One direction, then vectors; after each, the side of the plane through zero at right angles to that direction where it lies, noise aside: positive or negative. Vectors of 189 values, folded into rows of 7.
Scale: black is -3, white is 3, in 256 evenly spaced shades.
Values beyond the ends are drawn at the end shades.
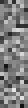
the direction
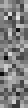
negative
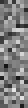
positive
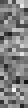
positive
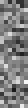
negative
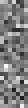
negative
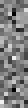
negative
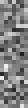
negative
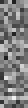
positive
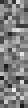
positive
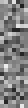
negative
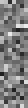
negative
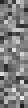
positive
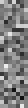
negative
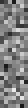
positive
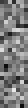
positive
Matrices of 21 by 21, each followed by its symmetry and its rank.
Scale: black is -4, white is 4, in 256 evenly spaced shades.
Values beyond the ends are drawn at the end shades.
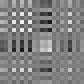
symmetric, rank one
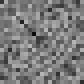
symmetric, full rank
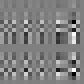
neither, rank one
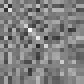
symmetric, rank three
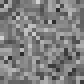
symmetric, full rank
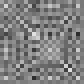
symmetric, rank three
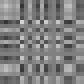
symmetric, rank one
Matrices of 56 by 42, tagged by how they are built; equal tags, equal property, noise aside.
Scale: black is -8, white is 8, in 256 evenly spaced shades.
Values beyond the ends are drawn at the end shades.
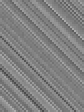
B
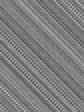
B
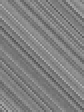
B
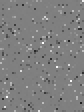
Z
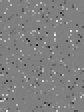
Z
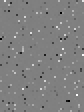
Z
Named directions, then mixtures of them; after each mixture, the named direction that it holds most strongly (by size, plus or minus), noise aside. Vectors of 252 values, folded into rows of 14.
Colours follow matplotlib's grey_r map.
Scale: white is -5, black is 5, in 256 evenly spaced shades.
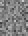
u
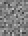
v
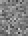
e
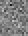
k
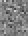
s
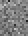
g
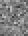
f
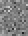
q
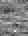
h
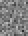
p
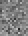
e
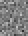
p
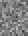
f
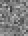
f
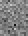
g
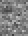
h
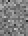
g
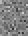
q
